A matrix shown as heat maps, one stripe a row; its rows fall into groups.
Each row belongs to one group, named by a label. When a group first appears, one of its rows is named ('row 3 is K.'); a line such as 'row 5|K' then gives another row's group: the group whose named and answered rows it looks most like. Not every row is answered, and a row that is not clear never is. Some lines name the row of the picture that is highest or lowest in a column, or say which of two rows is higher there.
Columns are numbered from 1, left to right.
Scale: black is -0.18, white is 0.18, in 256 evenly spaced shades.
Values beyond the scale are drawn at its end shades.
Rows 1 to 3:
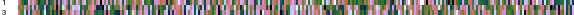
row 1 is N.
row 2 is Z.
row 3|Z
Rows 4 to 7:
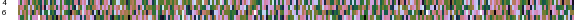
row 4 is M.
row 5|N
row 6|M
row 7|Z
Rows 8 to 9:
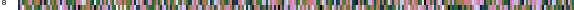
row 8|M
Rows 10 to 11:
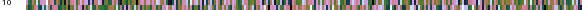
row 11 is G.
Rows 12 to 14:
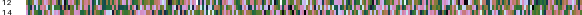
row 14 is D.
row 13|Z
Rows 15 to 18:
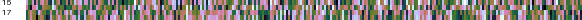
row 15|Z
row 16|G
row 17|M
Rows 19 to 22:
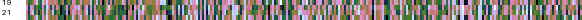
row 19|G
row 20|D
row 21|D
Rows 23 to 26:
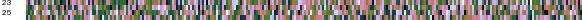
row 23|D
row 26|M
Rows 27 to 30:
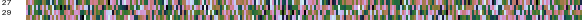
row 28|Z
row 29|D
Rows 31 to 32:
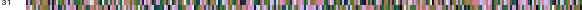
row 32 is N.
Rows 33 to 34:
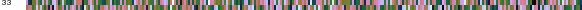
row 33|G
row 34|N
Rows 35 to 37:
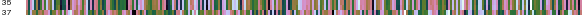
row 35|D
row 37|D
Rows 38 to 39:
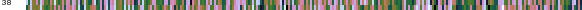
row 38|N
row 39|N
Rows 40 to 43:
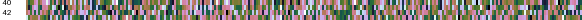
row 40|Z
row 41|G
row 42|Z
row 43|M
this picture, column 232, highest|43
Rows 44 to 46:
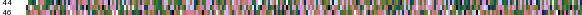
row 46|Z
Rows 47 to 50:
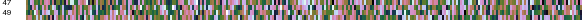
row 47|D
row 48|G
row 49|G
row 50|N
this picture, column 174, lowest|47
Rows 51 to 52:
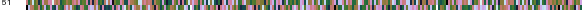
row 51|D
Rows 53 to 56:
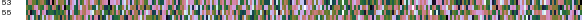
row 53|N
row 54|G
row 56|D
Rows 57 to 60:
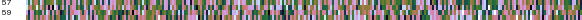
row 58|N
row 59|D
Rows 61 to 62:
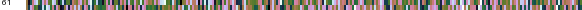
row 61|G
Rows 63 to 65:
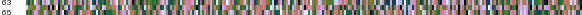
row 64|M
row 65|G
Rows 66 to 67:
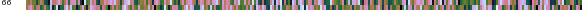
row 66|N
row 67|M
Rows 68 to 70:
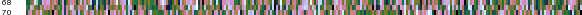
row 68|G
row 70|N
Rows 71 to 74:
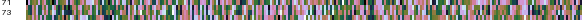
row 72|G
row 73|G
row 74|Z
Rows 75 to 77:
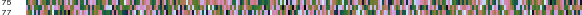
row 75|M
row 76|D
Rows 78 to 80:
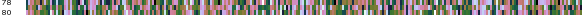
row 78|M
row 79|M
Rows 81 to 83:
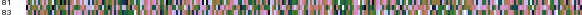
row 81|Z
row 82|M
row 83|Z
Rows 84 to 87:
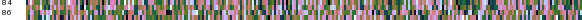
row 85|N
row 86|D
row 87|D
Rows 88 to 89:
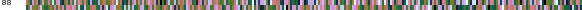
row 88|Z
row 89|N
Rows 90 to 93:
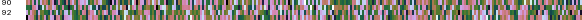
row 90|Z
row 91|G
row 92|M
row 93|M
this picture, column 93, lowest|93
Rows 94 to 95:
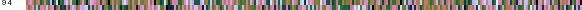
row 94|M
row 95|Z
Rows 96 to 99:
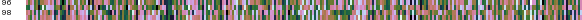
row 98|Z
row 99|Z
